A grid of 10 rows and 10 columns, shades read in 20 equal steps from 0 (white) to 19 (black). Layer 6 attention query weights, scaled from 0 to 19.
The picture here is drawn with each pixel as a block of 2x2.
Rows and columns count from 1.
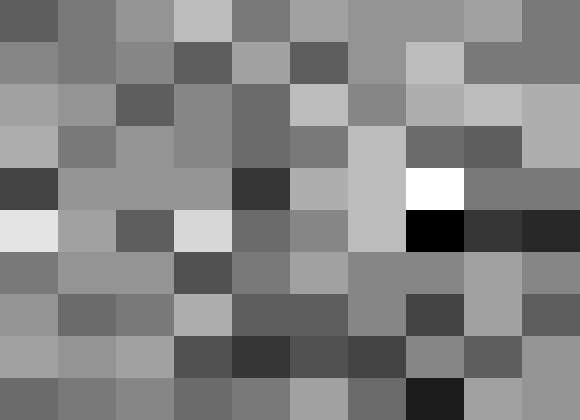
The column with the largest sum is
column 5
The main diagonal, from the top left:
12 10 12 9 15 9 9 14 12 8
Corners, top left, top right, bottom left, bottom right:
12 10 11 8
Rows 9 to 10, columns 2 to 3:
8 7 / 10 9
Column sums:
86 90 91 89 112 88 83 98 92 95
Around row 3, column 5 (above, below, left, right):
7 11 9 5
